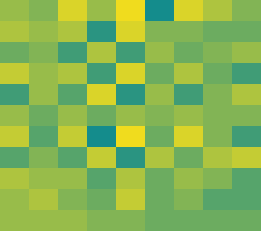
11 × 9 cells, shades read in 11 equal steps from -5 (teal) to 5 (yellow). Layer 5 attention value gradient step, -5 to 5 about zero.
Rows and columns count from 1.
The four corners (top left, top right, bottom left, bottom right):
1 0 1 -1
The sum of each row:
12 3 -4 4 -4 2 4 1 2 0 -1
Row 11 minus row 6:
0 2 0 1 -1 -1 -2 -1 -1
